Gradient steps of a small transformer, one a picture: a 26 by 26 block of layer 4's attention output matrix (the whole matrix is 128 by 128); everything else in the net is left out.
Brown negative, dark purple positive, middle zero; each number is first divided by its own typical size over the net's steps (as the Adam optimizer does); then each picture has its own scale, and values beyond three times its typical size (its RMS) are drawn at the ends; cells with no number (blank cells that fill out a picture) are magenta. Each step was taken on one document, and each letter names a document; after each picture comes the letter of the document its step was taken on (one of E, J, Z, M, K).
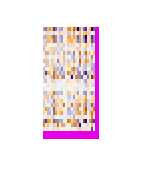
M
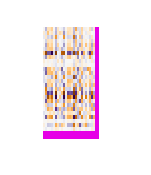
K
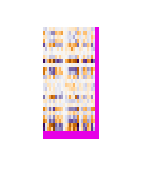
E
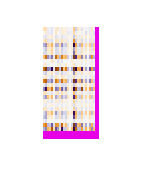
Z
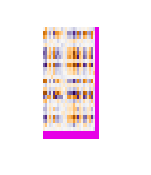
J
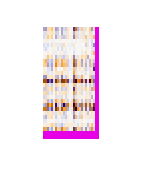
Z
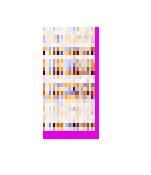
M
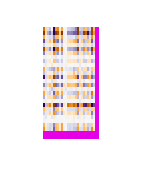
E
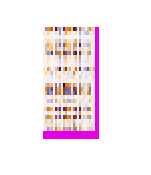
K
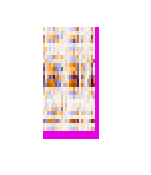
J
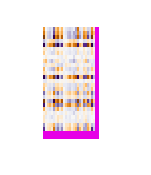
E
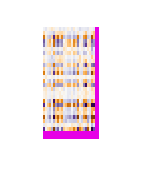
M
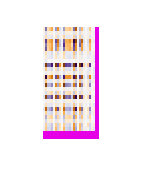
K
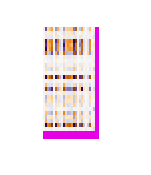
K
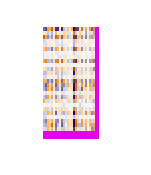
Z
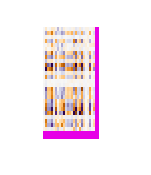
K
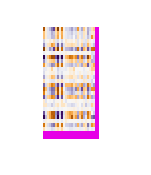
E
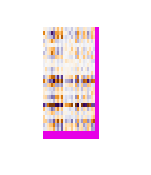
E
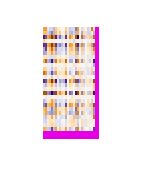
J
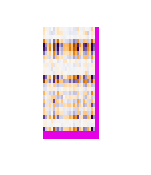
M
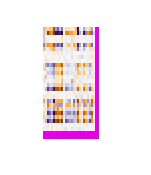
M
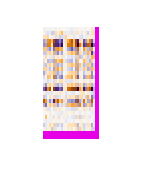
J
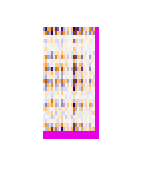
Z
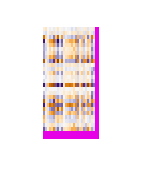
J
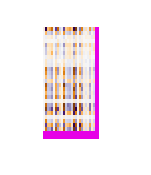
K
